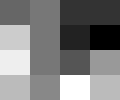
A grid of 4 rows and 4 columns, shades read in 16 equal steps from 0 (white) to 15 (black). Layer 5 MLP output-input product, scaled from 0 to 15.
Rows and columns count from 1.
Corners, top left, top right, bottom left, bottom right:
9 12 4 4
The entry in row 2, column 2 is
8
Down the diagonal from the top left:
9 8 10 4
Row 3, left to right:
1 8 10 6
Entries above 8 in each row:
3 2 1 0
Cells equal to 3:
1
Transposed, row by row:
9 3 1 4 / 8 8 8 7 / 12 13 10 0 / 12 15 6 4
